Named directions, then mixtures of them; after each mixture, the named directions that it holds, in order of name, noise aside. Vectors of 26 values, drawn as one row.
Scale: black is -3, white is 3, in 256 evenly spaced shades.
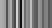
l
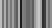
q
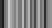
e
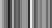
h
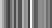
h, l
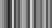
h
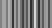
e, h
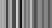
l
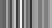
l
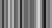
e, q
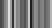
h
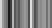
h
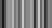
e, h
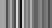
l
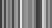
q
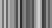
q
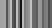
l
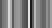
h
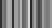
h, q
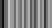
e
